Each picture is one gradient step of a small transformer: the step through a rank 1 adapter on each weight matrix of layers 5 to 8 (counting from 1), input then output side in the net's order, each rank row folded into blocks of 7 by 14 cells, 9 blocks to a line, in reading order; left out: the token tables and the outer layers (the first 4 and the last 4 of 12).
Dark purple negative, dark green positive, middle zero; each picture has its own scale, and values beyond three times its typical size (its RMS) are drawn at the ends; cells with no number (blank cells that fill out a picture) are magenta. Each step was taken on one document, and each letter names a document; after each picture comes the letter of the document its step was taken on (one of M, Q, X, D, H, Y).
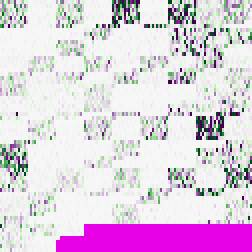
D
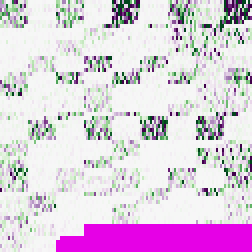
D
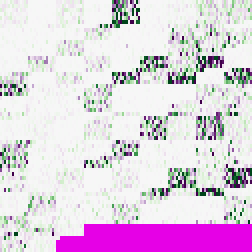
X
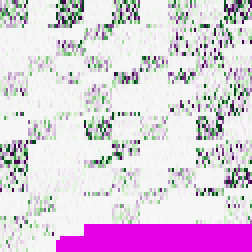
D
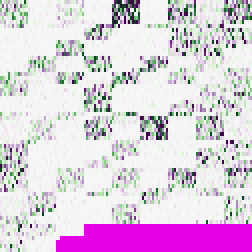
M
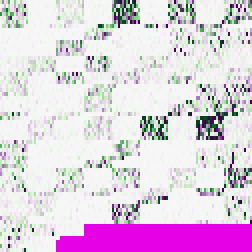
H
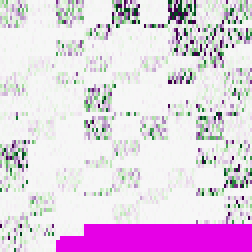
D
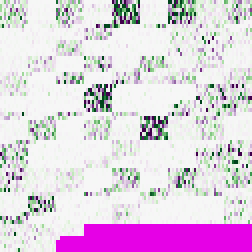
X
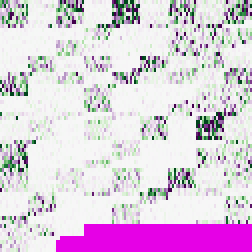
D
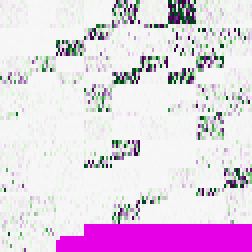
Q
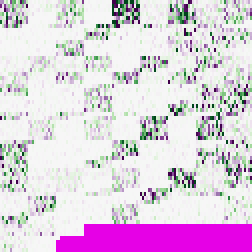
M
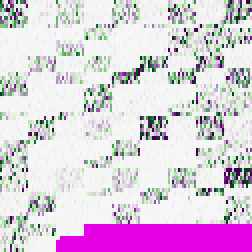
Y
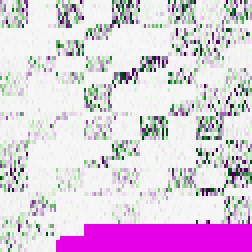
M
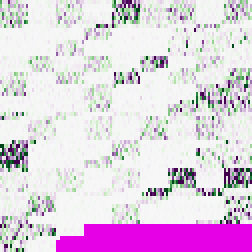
Y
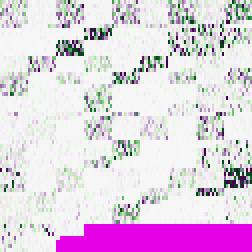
Q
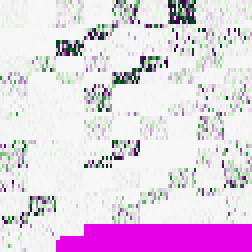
Q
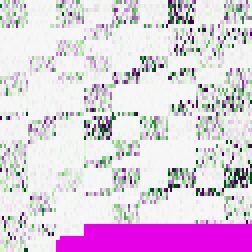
H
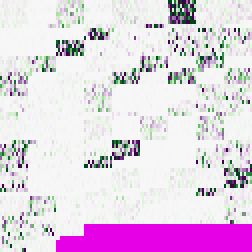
Q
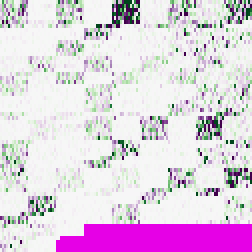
M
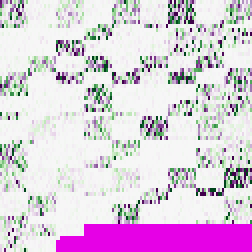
H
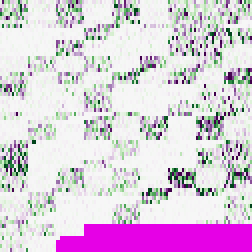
D
